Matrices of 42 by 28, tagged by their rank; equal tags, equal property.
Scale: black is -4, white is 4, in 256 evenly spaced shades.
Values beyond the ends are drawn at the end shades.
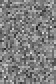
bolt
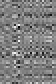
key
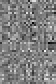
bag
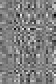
key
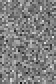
bolt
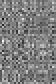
bag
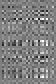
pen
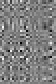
key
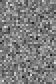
bolt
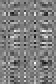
pen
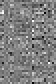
bag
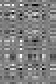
pen
